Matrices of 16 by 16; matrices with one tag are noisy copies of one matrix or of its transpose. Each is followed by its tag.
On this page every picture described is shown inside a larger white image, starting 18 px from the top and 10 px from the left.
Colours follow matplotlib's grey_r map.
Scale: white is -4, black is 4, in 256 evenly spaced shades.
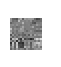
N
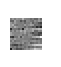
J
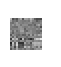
N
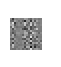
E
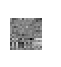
N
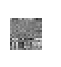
N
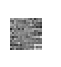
J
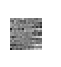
J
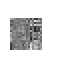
N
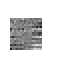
J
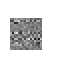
E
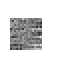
J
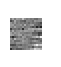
J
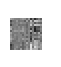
N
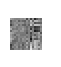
N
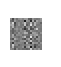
E
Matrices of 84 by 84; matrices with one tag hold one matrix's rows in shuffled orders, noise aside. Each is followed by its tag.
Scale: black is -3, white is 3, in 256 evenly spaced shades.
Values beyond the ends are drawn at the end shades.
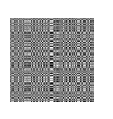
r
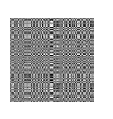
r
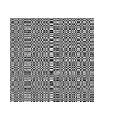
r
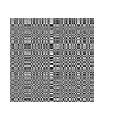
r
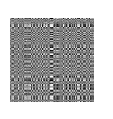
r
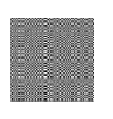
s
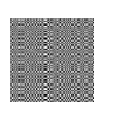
s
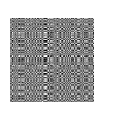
s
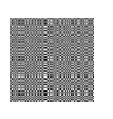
s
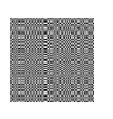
s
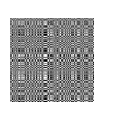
s
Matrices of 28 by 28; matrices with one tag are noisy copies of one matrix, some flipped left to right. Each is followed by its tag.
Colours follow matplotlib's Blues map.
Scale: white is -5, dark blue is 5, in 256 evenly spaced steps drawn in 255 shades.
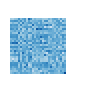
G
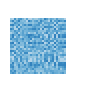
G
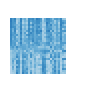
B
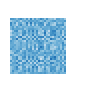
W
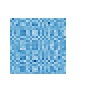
W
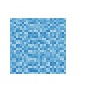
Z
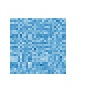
G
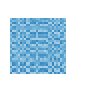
Z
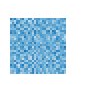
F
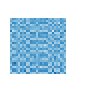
Z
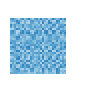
F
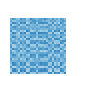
Z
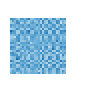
F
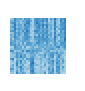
B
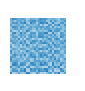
Z
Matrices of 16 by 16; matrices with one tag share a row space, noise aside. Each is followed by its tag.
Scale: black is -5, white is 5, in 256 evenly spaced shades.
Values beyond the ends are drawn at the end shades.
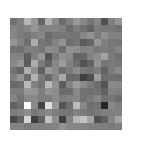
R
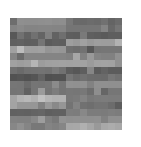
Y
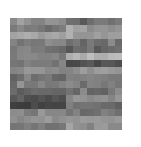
Y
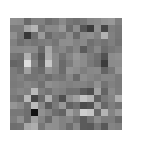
R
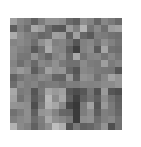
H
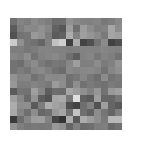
H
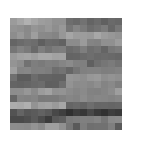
Y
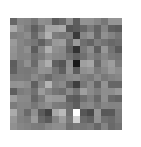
H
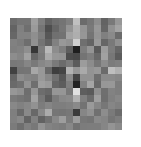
H
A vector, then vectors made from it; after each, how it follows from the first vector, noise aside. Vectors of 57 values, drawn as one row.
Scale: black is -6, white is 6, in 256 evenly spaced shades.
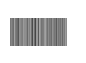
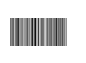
scaled up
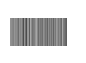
wrapped around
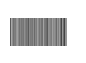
wrapped around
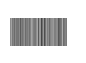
reversed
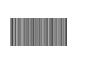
wrapped around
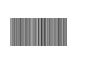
reversed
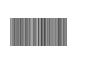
reversed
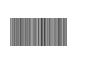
reversed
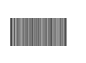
wrapped around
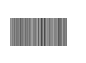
reversed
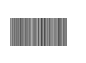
reversed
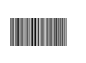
scaled up
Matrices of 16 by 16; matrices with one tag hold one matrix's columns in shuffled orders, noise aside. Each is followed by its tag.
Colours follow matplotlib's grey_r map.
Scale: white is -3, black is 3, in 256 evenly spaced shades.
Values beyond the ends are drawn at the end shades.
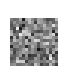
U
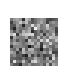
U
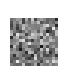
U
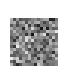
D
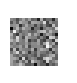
D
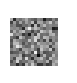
D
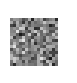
D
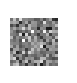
D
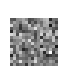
U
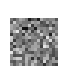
D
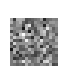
U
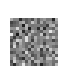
D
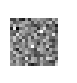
D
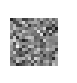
D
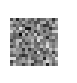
D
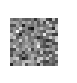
D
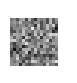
U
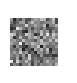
U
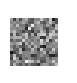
U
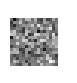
U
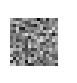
D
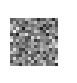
D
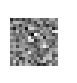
D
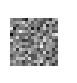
D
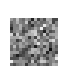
U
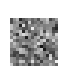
U
